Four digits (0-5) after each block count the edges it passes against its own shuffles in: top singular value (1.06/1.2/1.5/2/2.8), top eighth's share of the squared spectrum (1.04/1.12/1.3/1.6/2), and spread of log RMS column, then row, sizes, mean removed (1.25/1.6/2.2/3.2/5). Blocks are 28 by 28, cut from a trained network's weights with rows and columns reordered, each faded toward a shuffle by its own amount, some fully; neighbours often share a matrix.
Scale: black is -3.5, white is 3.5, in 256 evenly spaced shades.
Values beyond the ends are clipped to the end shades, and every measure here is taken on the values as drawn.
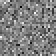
0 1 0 0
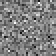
0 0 0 0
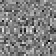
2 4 1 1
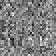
3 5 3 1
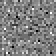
1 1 0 0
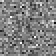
1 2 0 1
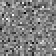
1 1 0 0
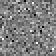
0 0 0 0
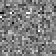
1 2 0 1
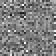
3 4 1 2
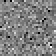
0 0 0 0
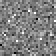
0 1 0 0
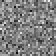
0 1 0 0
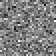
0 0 0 0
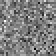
1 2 0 0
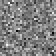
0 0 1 0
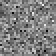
1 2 0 0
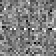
2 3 0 1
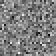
1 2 0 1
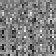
3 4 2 2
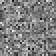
1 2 0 0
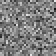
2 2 0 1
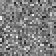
0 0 0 0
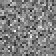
0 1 0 0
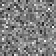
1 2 0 1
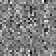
3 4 2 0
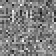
2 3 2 1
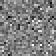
2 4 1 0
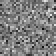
1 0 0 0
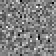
1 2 0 0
